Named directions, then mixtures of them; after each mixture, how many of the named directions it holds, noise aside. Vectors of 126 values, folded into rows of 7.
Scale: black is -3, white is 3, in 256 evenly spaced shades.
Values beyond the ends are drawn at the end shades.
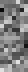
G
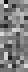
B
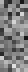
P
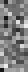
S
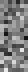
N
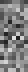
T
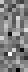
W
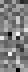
two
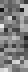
two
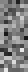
one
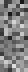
one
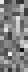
three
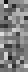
one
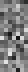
two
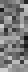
two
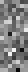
two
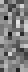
two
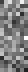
one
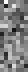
one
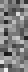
one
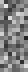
two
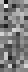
one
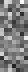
one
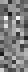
two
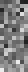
three
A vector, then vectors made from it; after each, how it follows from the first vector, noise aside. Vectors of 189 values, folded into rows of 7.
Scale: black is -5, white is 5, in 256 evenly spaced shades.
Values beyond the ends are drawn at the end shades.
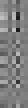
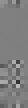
partly zeroed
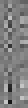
wrapped around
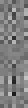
wrapped around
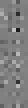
partly zeroed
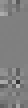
partly zeroed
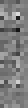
sign-scrambled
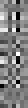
scaled up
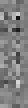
sign-scrambled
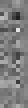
sign-scrambled
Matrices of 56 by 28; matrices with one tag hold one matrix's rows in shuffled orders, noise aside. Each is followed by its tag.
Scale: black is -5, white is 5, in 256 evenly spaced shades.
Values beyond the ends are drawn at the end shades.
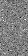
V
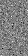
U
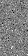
U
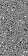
V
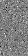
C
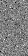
C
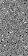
V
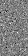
C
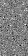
V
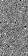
V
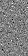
U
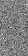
V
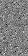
C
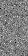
C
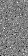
C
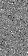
U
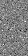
V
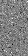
U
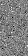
U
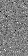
C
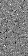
C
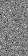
C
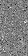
V
